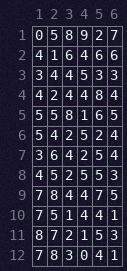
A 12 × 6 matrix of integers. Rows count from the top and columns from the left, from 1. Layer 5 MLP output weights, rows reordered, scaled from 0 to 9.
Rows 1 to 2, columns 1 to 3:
0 5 8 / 4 1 6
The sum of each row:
31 27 22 26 30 22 24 24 35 22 26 23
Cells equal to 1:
6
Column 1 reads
0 4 3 4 5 5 3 4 7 7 8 7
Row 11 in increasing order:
1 2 3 5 7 8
